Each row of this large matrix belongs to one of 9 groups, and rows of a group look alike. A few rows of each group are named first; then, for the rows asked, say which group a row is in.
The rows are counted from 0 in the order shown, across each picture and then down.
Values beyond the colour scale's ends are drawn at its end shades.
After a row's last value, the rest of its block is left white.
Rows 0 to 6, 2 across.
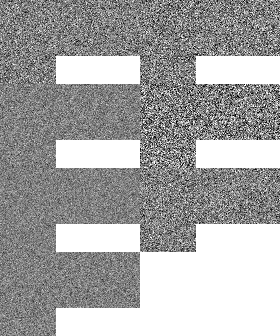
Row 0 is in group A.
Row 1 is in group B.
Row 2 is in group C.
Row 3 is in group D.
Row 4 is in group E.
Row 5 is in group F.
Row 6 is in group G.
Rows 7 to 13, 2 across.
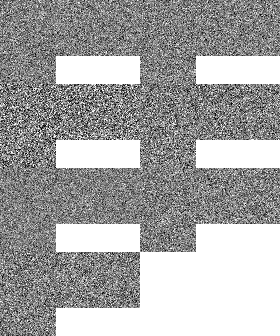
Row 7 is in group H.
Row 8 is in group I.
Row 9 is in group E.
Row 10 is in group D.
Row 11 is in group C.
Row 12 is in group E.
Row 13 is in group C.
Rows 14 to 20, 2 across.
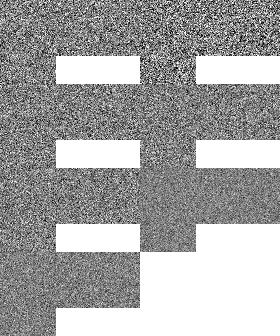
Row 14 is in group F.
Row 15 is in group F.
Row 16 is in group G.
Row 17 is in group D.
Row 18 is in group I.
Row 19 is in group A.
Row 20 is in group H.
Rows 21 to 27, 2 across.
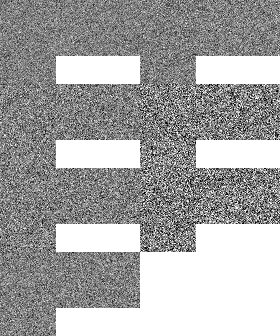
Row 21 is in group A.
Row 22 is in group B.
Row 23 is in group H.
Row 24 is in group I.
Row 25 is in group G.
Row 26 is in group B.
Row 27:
G
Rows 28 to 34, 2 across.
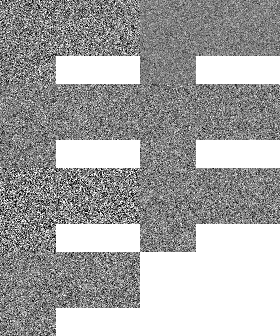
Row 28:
B
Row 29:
F
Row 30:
F
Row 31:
D
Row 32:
E
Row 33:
G
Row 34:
G
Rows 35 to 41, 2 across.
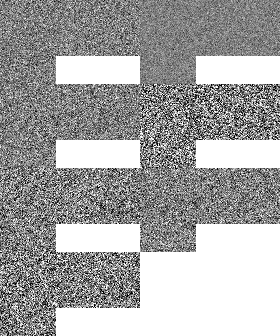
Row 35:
B
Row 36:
G
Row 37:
I
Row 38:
C
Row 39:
F
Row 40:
I
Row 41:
F
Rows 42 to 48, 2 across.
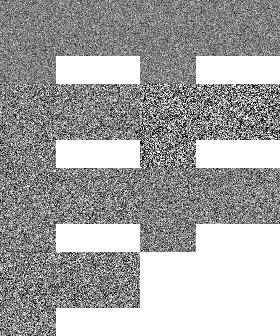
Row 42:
H
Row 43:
I
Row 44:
F
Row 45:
F
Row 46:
C
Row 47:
B
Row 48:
I
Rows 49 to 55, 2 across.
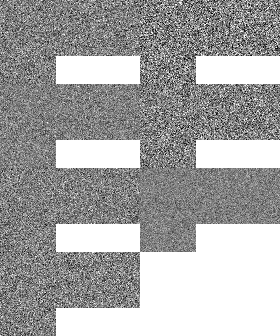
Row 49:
E
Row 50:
E
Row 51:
H
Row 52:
E
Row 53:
A
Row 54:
G
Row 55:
E
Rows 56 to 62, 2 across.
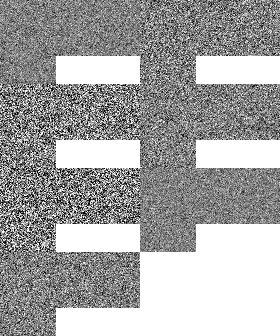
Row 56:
F
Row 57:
D
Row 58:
E
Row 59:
F
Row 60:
D
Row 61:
H
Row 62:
C
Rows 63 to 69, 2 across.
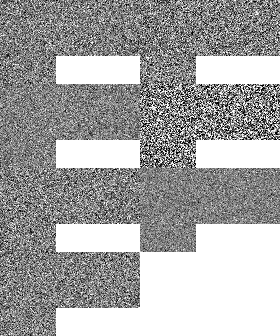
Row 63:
A
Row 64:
I
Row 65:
A
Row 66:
E
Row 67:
F
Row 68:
E
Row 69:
A
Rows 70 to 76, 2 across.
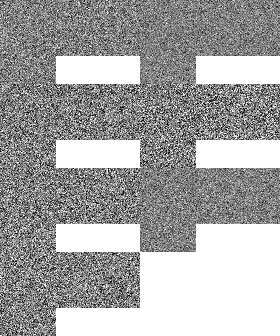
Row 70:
H
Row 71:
I
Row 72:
D
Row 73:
E
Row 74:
G
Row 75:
C
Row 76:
F
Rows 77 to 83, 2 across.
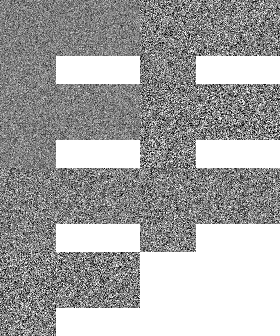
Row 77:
D
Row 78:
F
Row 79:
H
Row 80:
G
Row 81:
D
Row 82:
D
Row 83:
I
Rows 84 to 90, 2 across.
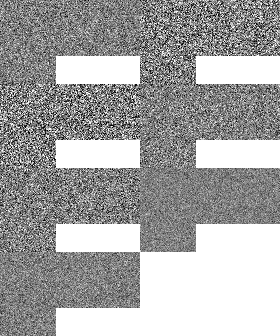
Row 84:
C
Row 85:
E
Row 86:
H
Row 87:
A
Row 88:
C
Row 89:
D
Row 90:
F
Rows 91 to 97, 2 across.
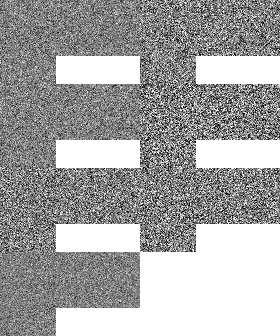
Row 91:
I
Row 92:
F
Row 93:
F
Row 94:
A
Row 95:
B
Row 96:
E
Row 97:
B
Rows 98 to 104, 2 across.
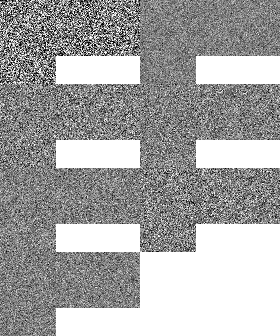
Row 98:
H
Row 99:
F
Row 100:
E
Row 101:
I
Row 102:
G
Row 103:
C
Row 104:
B
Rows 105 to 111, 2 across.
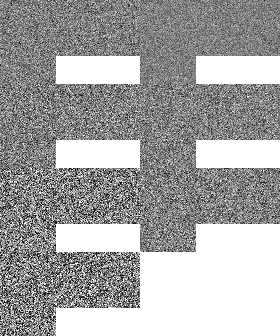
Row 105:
D
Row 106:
A
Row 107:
B
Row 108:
E
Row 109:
I
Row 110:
C
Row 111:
D
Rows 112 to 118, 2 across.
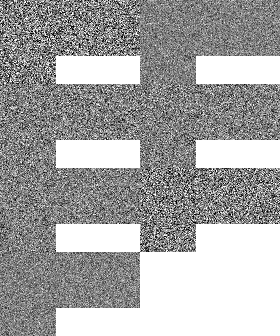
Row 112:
C
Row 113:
E
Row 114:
E
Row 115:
B
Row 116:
F
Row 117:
B
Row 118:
B
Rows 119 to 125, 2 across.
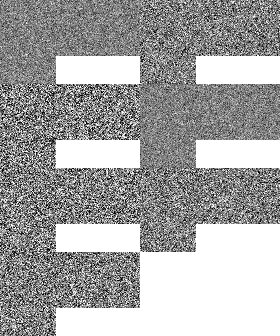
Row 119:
I
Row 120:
F
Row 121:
B
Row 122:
C
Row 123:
G
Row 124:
C
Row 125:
D
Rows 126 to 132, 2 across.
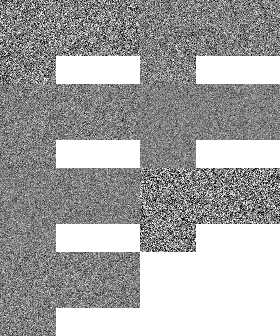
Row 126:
A
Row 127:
I
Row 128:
C
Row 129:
D
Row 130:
G
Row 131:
F
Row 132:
C
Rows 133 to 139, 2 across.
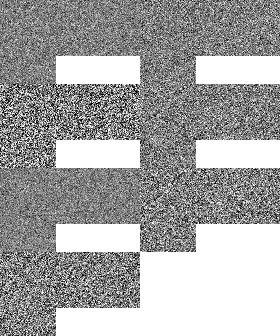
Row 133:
C
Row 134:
B
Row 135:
D
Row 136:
F
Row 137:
I
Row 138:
F
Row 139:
C
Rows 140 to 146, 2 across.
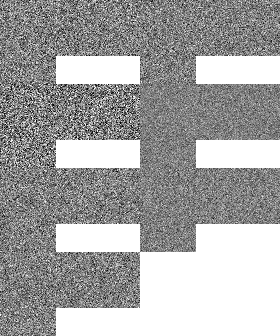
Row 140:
I
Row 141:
A
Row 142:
D
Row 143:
A
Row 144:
F
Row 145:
B
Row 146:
I
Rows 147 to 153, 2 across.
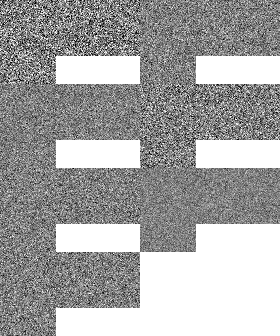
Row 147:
H
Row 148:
C
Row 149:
B
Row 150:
B
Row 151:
G
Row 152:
C
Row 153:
C
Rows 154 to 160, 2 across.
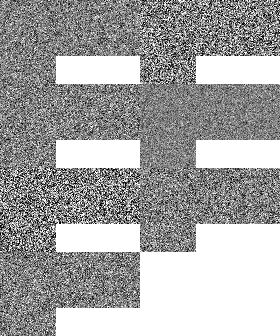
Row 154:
D
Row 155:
H
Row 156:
A
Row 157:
D
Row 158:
F
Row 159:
D
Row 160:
C
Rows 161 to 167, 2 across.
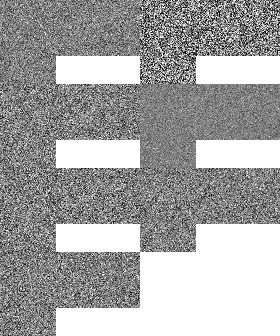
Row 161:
F
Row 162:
I
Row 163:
C
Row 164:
A
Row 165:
C
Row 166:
G
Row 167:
A
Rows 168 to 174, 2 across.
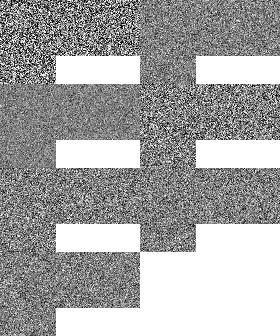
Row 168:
D
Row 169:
E
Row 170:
E
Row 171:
H
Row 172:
C
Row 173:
B
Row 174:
H
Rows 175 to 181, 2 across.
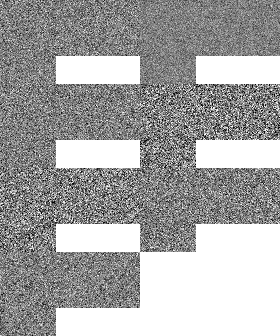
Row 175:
B
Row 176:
A
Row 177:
B
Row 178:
A
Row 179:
E
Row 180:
B
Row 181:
F
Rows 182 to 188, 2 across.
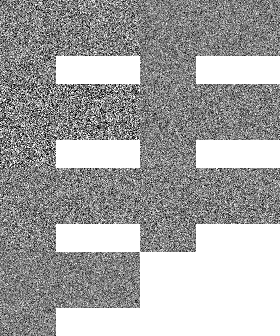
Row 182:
E
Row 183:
I
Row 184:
D
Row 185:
I
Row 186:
H
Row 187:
H
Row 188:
E
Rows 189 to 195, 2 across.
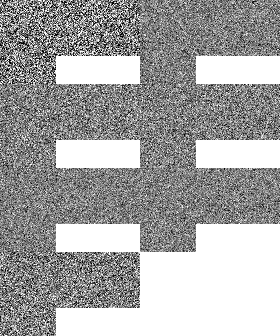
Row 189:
F
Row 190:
F
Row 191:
E
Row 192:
H
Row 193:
C
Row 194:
H
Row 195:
D
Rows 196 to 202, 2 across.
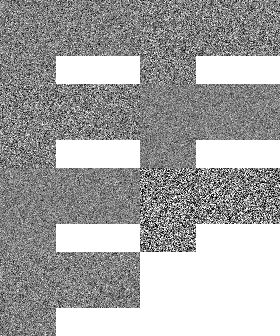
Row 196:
D
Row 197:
H
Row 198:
C
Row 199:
B
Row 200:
I
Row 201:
C
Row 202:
F
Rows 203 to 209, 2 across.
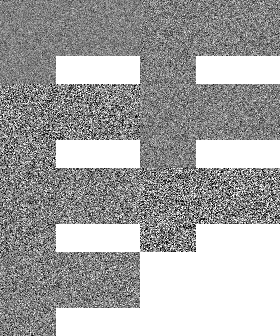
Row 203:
G
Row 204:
F
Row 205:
H
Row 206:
F
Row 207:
B
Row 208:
E
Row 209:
E
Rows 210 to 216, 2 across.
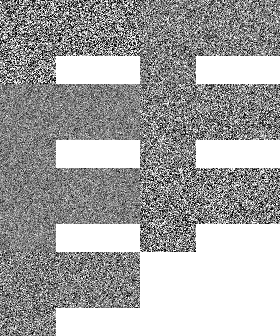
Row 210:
G
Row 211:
H
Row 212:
B
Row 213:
H
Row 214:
C
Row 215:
F
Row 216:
B
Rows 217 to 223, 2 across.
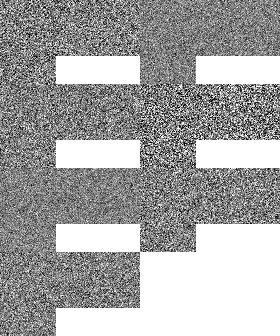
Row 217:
B
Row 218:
H
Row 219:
D
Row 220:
E
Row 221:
I
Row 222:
E
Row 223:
H
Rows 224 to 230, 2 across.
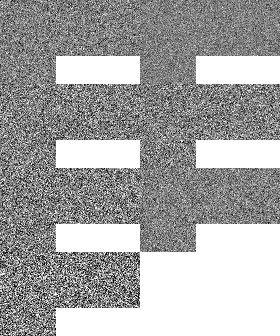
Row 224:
D
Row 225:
A
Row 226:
H
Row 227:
E
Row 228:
B
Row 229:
F
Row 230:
A
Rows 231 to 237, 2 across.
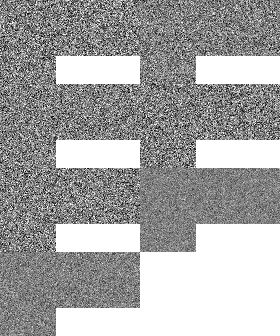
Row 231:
E
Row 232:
G
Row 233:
I
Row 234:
D
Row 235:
C
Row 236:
D
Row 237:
H
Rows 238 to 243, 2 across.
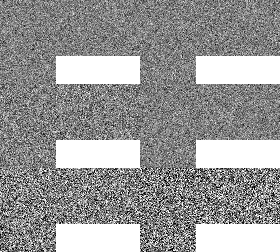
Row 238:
G
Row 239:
G
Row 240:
H
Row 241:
C
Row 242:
F
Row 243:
B
